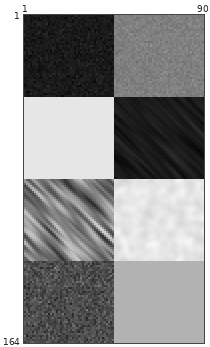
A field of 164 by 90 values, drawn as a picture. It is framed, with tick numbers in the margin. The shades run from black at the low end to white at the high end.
It is made of 4 by 2 panels. Panel 1,1: very low, fine-grained, faint in contrast. Panel 1,2: middling, fine-grained, faint in contrast. Panel 2,1: very high, flat. Panel 2,2: very low, slanting down to the right, faint in contrast. Panel 3,1: middling, slanting down to the right, strong in contrast. Panel 3,2: very high, blotchy, faint in contrast. Panel 4,1: low, fine-grained. Panel 4,2: high, flat.
